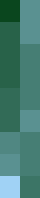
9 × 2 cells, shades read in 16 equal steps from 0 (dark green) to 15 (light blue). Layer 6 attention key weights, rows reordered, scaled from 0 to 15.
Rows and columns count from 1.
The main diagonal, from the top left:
0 8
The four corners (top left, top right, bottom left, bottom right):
0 8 15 5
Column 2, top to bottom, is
8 8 6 6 6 8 6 6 5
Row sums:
8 11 9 9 10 12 13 14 20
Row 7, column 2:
6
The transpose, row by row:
0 3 3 3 4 4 7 8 15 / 8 8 6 6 6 8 6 6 5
